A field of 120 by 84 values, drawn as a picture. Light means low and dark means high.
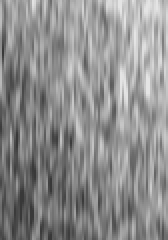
The bottom left is the ninth with the highest average. The grain runs up and down. There is an overall slope up to the bottom left. Neither half mirrors the other. The top right is the ninth with the lowest average.
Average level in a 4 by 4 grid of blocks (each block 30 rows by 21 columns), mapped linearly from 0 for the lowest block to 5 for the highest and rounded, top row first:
2210
4221
4422
5533
